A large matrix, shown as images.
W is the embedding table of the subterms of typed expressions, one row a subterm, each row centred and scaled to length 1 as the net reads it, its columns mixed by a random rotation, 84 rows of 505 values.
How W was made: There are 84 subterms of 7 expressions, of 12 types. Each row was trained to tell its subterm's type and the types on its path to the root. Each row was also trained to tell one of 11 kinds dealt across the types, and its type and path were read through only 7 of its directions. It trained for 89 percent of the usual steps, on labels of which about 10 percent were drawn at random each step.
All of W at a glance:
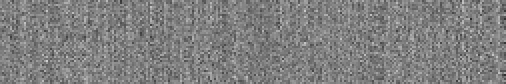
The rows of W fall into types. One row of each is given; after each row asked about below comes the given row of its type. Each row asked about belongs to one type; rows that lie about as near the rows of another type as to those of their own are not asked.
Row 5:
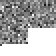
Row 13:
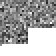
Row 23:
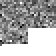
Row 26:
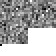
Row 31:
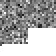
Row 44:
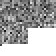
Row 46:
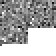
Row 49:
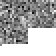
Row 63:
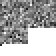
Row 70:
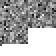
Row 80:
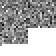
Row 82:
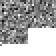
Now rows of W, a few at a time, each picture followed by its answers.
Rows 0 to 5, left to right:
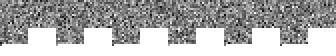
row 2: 46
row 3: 63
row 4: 23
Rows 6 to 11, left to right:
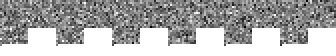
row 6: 63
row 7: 23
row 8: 46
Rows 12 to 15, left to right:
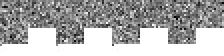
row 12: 49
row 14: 44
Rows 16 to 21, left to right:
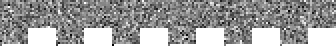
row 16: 70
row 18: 26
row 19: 63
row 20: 70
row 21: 49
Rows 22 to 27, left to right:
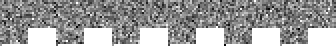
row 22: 70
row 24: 44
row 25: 70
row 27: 63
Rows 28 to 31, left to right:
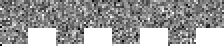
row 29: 13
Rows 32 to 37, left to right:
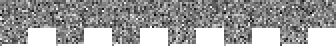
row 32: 23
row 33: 82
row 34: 80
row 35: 44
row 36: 82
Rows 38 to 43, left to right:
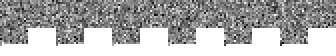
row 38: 80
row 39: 82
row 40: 80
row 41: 31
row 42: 46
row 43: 23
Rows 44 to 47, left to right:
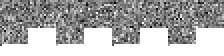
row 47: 31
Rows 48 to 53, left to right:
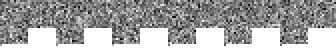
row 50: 13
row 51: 82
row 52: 44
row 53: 31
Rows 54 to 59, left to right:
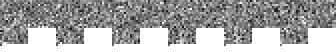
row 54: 80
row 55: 80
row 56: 70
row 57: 13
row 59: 49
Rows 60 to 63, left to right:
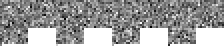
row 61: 70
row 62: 31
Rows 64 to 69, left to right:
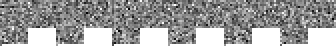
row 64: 23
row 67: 5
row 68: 13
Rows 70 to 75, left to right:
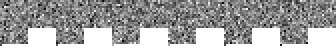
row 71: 63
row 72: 5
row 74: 13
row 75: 49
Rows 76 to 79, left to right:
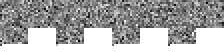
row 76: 23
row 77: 13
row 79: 63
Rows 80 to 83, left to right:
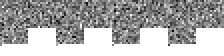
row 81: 82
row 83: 49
